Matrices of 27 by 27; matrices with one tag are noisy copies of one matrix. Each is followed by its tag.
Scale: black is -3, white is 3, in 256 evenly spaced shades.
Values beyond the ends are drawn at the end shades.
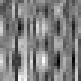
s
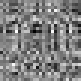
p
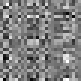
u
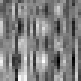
s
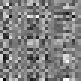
u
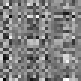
u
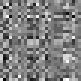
u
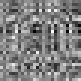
p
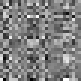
u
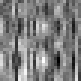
s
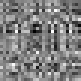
p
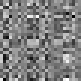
u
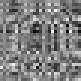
p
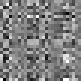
u
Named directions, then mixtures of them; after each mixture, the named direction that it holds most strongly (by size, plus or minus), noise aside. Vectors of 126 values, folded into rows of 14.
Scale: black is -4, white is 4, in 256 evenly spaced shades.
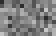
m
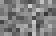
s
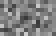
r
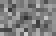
r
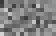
r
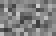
r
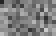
m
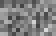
m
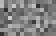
m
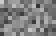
m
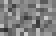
r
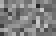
r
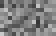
r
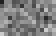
m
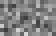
r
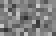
r
